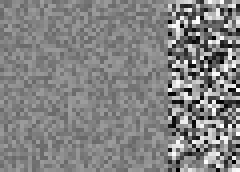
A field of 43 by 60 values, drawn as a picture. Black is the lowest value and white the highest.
Grain: fine. Slope: none. Seam: vertical, 70% of the way across, the left part calmer. Mirror symmetry: none. Histogram: heavy tails on both sides.
